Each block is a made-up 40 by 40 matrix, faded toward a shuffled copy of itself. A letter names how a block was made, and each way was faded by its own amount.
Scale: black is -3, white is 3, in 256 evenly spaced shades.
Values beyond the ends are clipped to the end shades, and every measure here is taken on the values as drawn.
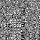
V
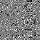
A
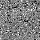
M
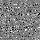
M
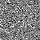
M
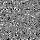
M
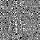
A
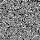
M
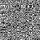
V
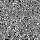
M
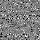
M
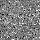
M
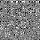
A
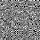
V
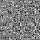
V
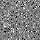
A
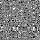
V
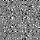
A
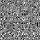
V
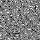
M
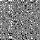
A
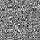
V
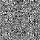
V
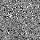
M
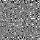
A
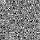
V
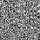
V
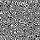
A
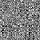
V
